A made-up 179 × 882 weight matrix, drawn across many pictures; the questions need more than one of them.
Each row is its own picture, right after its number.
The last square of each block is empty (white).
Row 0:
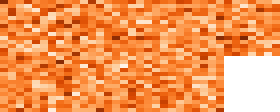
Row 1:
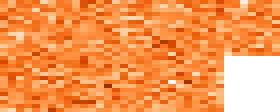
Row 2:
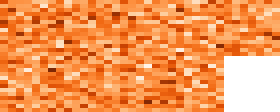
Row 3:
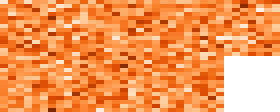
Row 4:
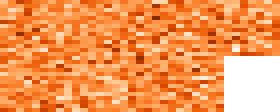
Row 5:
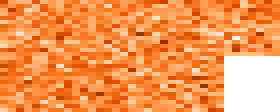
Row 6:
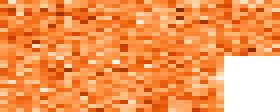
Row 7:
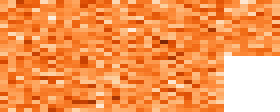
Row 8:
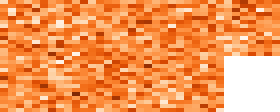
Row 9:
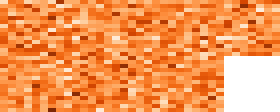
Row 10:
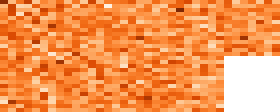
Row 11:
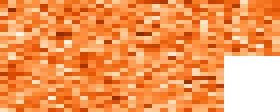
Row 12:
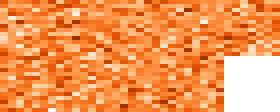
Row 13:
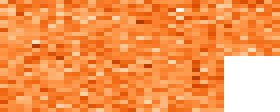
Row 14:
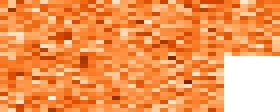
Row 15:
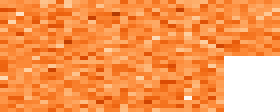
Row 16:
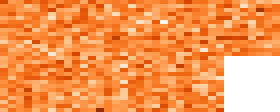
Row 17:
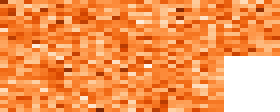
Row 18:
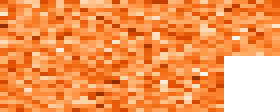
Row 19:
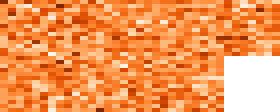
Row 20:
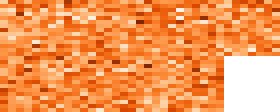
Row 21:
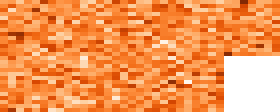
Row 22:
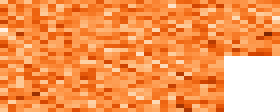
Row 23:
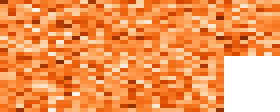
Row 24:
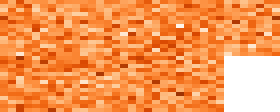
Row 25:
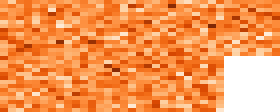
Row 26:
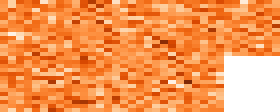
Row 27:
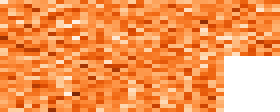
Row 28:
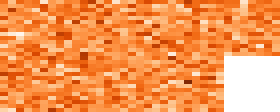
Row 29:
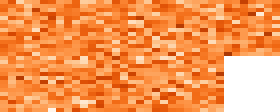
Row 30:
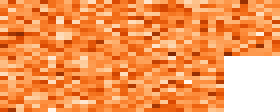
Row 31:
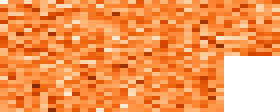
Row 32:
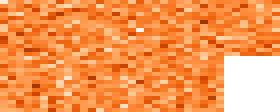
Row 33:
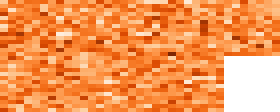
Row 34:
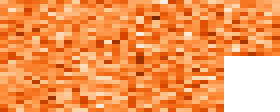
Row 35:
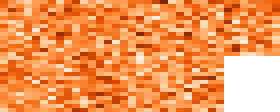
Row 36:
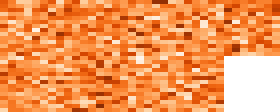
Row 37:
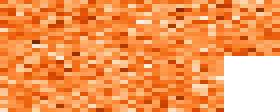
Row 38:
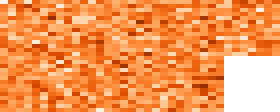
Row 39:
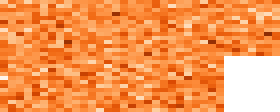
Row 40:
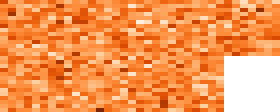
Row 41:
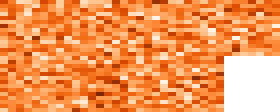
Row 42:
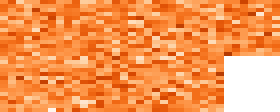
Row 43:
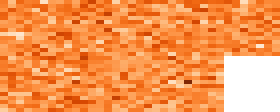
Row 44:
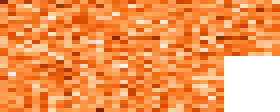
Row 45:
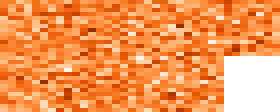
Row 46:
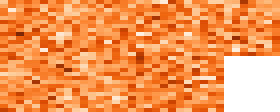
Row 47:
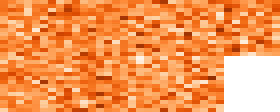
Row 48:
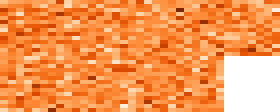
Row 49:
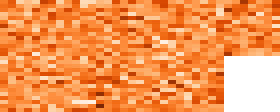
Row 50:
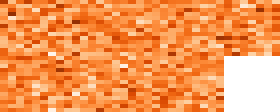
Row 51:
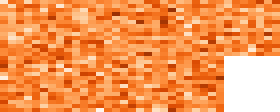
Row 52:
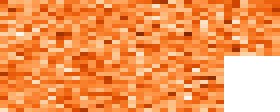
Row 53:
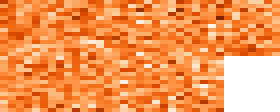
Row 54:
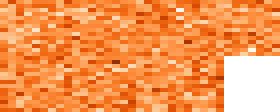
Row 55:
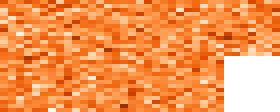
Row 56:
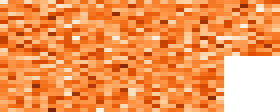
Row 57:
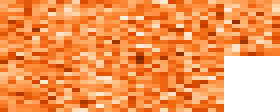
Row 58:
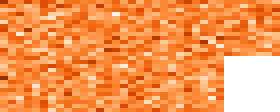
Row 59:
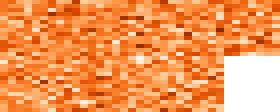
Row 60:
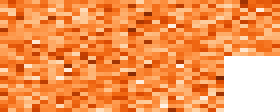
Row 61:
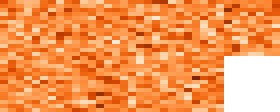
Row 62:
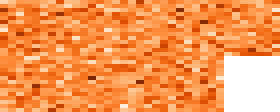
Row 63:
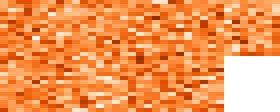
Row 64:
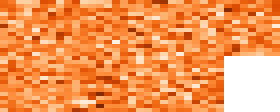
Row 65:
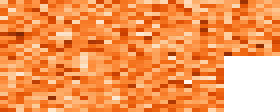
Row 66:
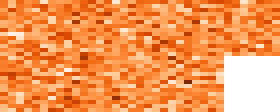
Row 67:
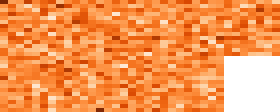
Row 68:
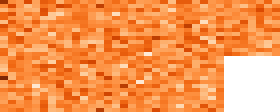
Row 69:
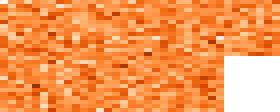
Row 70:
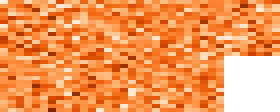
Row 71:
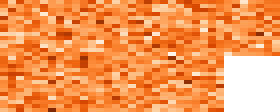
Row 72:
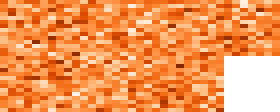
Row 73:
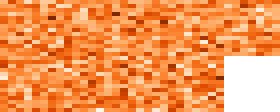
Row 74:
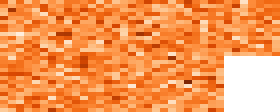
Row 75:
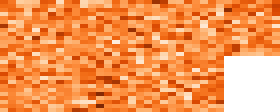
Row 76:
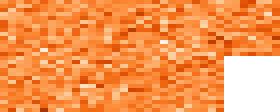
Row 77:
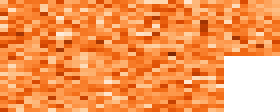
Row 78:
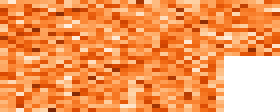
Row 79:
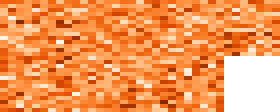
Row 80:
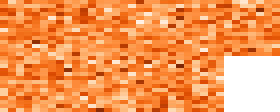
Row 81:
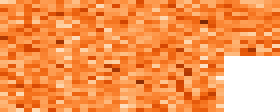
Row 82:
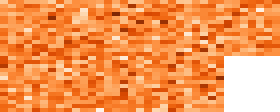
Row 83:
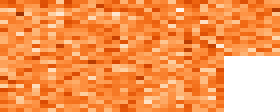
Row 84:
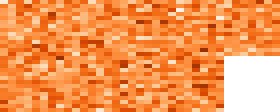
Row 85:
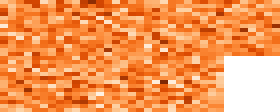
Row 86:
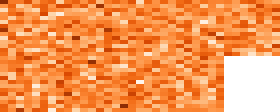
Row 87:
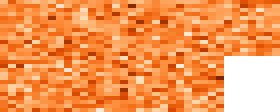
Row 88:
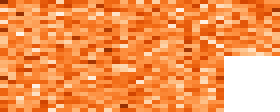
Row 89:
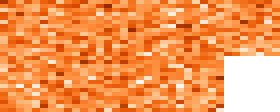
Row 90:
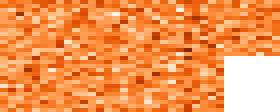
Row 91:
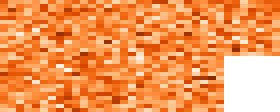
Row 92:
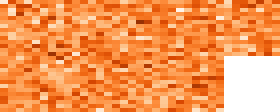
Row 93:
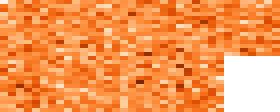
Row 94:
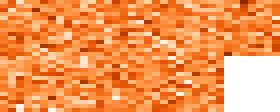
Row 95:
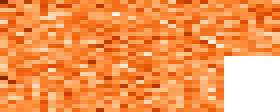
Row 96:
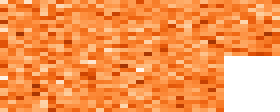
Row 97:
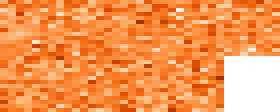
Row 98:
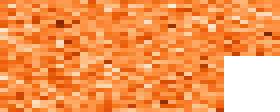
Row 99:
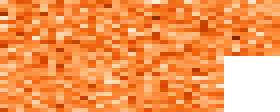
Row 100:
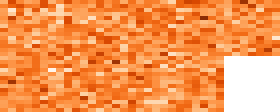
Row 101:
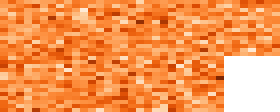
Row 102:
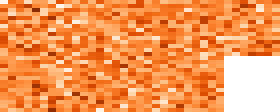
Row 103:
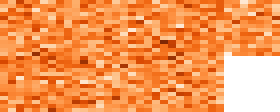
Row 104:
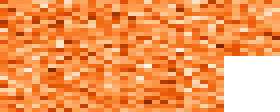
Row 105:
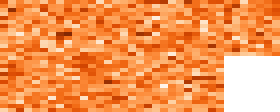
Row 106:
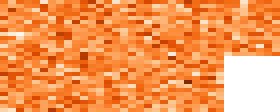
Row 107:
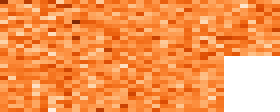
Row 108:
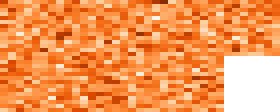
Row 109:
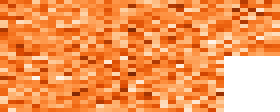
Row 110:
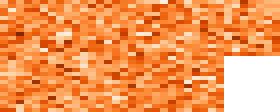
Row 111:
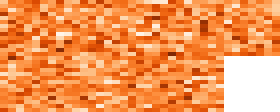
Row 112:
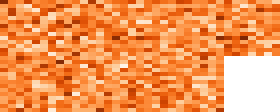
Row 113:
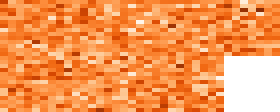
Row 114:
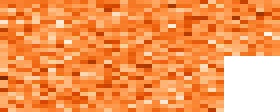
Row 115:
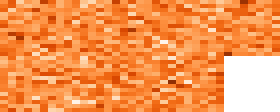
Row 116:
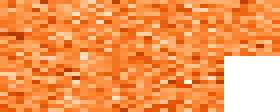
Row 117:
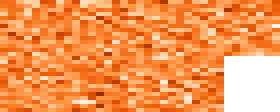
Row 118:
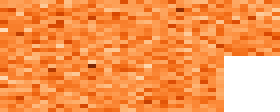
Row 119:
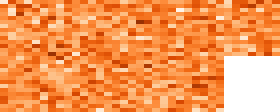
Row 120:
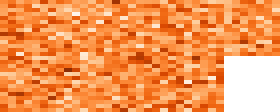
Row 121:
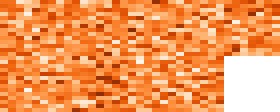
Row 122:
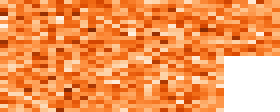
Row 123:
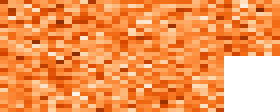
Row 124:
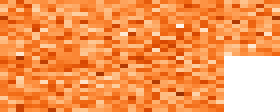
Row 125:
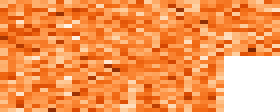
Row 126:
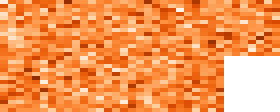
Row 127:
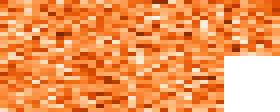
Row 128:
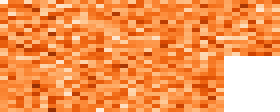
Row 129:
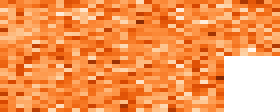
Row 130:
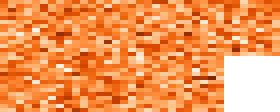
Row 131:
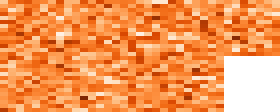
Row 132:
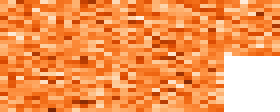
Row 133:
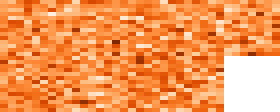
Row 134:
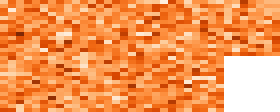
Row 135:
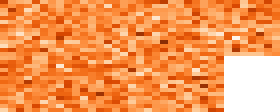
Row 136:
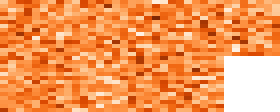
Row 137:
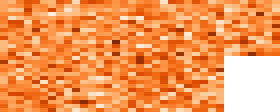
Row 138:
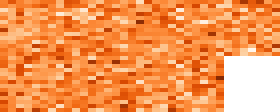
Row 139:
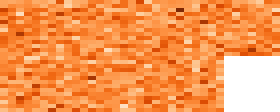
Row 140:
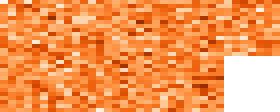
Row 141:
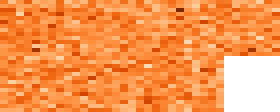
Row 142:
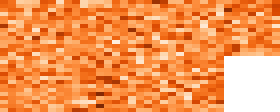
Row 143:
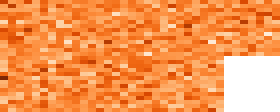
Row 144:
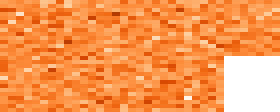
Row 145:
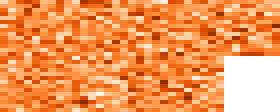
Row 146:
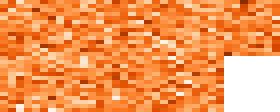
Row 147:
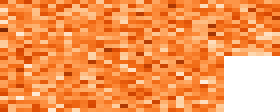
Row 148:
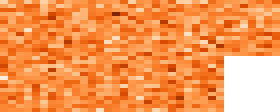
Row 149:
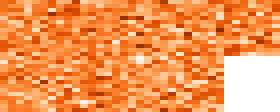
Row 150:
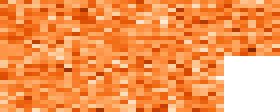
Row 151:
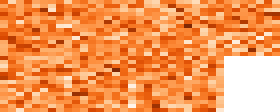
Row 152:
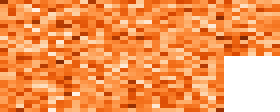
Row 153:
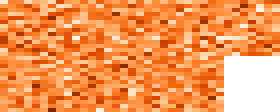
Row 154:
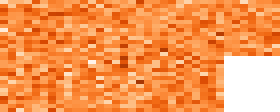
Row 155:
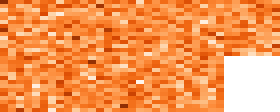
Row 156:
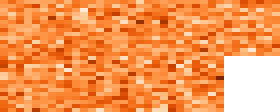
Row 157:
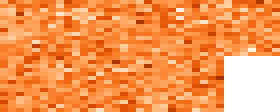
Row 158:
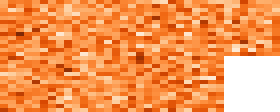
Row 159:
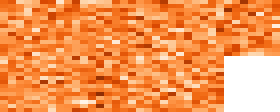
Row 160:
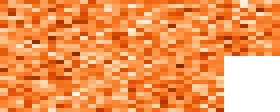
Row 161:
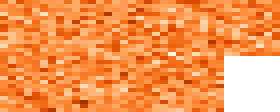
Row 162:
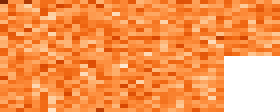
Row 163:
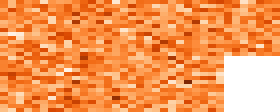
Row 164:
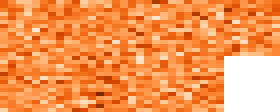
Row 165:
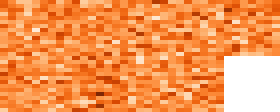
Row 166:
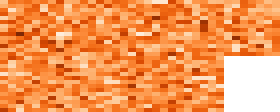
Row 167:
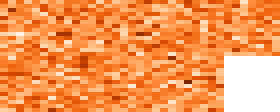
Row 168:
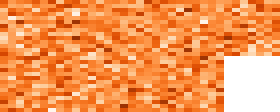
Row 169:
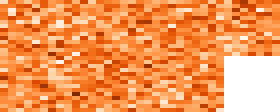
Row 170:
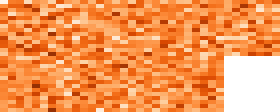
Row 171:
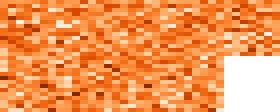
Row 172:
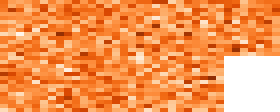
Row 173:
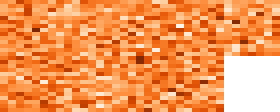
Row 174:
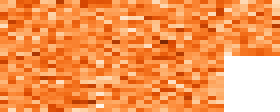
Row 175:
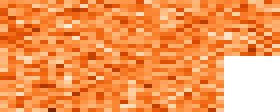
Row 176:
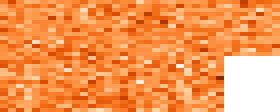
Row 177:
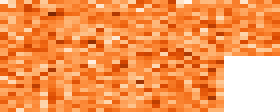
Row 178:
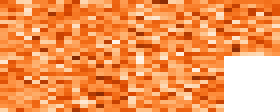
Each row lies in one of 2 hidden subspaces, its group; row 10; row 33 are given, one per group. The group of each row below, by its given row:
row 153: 10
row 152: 10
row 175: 10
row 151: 10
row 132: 33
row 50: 10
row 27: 10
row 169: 10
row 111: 33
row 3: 10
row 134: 33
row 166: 33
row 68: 10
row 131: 33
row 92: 10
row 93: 10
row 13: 10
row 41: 33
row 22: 10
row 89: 10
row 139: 10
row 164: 33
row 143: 10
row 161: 33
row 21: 33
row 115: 33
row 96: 10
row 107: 10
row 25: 10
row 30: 33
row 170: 10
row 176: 10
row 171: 10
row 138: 10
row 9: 10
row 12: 10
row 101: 10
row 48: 10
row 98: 10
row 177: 10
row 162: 10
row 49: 33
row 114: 10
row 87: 10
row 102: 10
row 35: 33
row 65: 33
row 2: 10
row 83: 10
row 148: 10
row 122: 33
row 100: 10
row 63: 33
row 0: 10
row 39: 10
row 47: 33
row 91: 33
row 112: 10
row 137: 33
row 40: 10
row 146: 33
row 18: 33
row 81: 10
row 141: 10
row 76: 33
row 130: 33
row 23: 10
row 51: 10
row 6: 10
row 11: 33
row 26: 33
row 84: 10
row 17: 10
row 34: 33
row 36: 33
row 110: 33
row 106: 33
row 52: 33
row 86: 10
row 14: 33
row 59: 33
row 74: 33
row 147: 10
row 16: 10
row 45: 33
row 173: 33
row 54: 10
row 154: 10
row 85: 33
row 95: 10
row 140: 10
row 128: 10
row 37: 10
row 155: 10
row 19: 10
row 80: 10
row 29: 33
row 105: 33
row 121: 33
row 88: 10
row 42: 33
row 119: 10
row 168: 10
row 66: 33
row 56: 10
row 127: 33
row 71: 33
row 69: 10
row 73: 10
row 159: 33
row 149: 33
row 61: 33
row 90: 10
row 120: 33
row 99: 33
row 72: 10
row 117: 33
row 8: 10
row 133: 33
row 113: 10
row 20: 10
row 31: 10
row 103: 33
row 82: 10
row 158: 33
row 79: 10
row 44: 10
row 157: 10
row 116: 33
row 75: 33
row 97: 10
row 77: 33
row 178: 33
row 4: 33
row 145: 33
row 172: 33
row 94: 33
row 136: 33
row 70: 10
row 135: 33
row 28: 33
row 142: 33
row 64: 33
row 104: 10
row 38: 10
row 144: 10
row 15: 10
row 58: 10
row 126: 10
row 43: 33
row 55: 10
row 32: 10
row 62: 10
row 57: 33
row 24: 33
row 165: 33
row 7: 33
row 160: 10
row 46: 33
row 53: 10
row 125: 10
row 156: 10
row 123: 10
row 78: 10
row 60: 10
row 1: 33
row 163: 33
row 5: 33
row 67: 10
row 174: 33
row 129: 10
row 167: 33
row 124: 33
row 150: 10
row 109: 10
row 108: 33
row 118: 10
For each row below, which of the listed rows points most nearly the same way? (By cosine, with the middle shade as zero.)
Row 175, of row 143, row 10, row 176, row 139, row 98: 139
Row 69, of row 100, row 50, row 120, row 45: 100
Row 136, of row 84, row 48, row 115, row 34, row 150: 34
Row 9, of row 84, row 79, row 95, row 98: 84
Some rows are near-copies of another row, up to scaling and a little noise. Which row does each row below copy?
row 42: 29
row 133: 137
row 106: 28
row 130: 91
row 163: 66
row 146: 94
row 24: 124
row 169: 8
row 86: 155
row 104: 2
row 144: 15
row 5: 135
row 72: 160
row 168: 12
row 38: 140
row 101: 156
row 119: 92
